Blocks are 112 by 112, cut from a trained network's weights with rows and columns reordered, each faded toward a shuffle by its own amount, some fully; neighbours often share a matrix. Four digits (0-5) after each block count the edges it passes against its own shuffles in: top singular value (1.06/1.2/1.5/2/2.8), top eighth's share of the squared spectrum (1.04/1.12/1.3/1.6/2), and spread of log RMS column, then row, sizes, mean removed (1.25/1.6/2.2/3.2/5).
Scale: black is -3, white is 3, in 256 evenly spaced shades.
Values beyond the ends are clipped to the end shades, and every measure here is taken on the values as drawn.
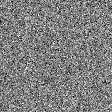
0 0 0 0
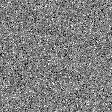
0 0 0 0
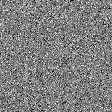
0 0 0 0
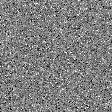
2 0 0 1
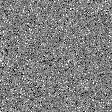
0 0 0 0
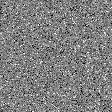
1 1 0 0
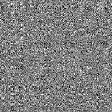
3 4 2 3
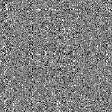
4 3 3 2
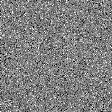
2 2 1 1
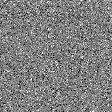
2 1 1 0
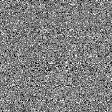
2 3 0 3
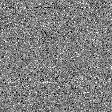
2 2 0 2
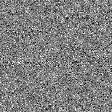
2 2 0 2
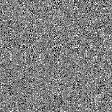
3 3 3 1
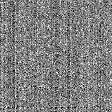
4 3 1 2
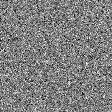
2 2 0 0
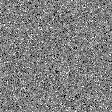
2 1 0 0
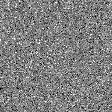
2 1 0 0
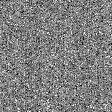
1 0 0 0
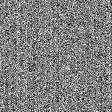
2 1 0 0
